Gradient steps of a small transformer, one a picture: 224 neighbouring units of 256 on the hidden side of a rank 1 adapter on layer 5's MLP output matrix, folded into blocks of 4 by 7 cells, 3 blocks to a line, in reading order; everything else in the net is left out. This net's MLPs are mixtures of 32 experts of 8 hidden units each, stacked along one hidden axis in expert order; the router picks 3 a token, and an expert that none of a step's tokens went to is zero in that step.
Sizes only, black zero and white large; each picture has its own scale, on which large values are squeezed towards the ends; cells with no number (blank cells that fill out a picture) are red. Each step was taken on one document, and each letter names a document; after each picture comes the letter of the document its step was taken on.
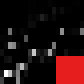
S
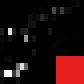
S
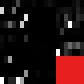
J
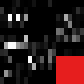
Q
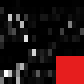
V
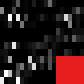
Q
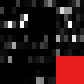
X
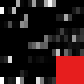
X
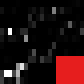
S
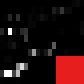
S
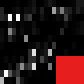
V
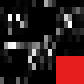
Q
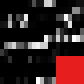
X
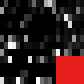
X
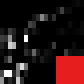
S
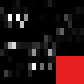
Q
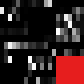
Q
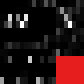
X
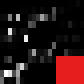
S
